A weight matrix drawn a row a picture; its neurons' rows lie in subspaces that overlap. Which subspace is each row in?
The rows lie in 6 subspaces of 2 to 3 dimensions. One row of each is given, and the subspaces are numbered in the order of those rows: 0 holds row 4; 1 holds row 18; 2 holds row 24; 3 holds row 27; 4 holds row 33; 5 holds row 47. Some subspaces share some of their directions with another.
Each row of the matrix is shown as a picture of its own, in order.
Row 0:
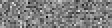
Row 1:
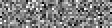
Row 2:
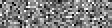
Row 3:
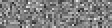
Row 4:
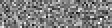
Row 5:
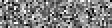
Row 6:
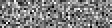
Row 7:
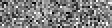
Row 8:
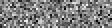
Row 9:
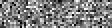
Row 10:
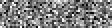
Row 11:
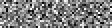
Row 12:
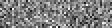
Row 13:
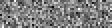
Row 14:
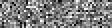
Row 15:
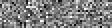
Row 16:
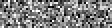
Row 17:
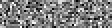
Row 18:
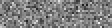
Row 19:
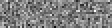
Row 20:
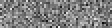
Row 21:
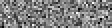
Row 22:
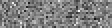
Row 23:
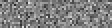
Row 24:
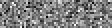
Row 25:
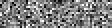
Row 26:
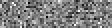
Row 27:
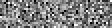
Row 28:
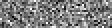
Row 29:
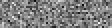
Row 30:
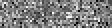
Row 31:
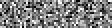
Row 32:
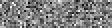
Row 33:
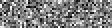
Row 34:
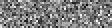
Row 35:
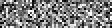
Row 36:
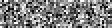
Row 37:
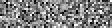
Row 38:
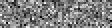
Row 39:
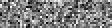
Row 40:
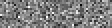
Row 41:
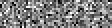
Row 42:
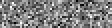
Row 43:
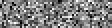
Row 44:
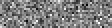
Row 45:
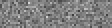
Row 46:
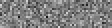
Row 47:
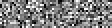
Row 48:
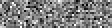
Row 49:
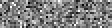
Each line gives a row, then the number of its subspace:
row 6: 0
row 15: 5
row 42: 3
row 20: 4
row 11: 5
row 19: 3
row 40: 3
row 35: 5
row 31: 2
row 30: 4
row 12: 4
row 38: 0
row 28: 2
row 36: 3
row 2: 3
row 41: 2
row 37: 3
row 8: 1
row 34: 1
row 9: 2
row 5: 3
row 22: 4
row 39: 0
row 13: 0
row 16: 0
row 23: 1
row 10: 5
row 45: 0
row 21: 0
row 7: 4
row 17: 5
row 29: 2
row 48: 1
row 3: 5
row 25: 4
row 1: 5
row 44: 1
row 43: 3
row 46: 4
